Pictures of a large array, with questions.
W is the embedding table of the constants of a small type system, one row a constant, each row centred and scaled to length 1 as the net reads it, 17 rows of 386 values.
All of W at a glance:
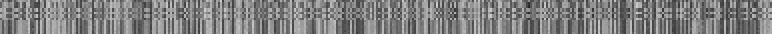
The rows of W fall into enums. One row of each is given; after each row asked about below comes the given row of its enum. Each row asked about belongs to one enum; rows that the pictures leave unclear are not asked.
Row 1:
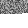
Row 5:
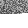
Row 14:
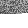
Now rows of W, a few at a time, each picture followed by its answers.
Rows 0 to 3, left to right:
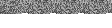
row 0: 14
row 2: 1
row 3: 1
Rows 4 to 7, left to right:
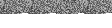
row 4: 5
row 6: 1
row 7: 5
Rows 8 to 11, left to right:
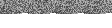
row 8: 5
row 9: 1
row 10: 14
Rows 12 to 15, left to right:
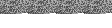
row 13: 14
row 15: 14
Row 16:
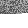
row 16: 14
